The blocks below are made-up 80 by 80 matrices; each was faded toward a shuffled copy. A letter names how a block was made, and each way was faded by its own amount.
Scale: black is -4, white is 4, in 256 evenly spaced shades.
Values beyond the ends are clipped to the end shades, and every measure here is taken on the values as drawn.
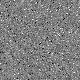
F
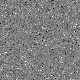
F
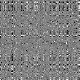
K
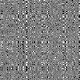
K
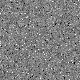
F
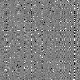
K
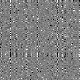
K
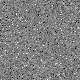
F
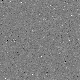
F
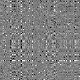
K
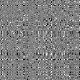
K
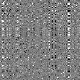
K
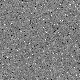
F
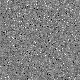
F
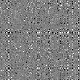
K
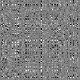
K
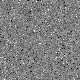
F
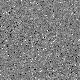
F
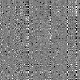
K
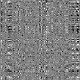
K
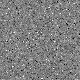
F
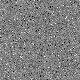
F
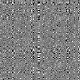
K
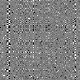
K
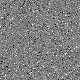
F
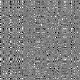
K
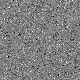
F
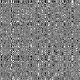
K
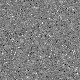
F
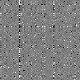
K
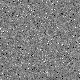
F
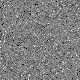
F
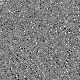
F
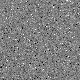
F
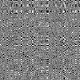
K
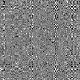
K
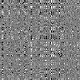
K
